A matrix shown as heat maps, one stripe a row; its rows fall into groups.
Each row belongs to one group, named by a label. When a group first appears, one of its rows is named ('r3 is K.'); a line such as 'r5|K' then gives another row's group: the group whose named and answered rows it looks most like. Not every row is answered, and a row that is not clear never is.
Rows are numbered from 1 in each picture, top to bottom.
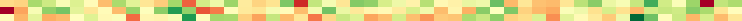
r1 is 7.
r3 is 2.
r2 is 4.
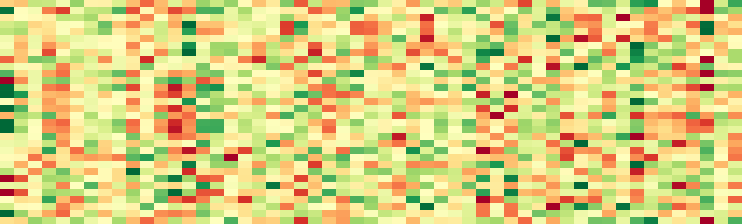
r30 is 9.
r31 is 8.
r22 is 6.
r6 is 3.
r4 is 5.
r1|7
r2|8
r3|3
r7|2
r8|2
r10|9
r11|8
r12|4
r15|2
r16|8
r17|6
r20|6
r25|6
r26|4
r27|9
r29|6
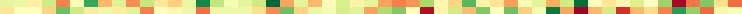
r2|3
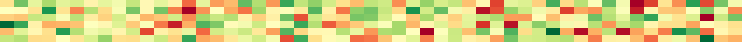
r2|6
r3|7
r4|8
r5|3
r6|5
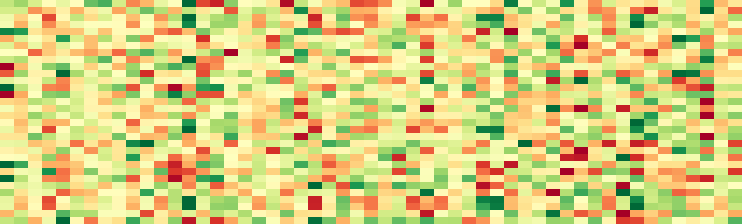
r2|5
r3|2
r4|2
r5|8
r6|3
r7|3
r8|5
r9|5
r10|4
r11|3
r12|9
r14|4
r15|7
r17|7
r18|2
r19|2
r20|7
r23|6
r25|6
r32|6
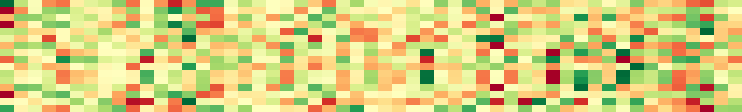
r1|8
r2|4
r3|6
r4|4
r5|5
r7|6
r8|9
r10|2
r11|9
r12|9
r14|4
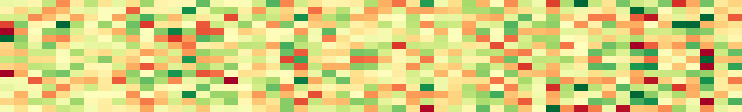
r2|2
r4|3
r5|4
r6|8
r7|6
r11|4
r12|5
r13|9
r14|2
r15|7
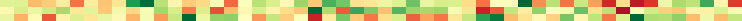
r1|5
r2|6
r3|2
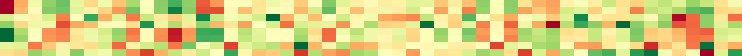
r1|4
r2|4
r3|9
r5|8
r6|8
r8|7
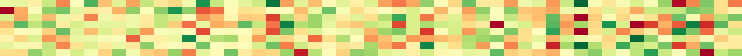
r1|9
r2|4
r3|3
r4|6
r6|2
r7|9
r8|7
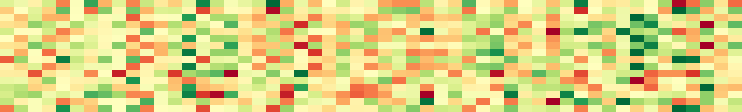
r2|3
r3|2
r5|9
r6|2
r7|7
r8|2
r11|5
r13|5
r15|9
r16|3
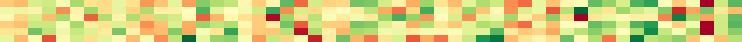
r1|7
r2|9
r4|7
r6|2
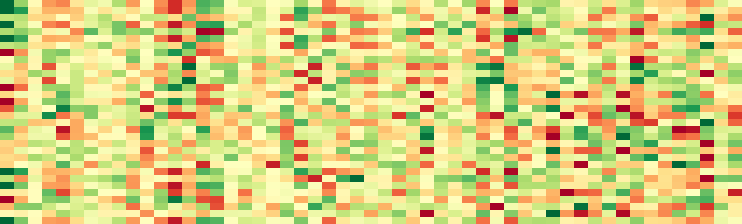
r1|8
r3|5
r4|8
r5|5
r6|8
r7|5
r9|6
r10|2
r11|7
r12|2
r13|4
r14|3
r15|4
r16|3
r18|5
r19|9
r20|9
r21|7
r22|3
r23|7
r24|3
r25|8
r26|8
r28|6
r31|3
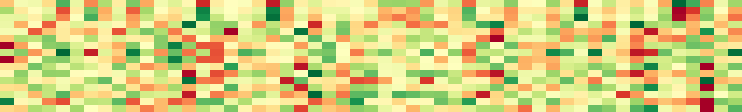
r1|3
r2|9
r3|9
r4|2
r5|5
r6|6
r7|4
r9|4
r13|7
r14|6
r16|7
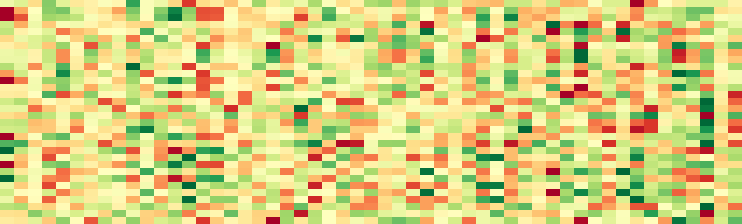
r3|4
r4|3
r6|6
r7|3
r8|9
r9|9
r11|3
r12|4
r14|6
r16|5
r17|7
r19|5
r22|8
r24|4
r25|9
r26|8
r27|2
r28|9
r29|2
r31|7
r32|3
